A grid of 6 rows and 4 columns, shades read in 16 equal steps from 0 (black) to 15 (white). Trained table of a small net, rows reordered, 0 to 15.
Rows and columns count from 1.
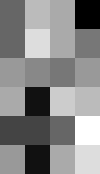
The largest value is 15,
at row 5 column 4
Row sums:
27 36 33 34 29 33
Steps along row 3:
down down up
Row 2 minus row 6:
-3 12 0 -6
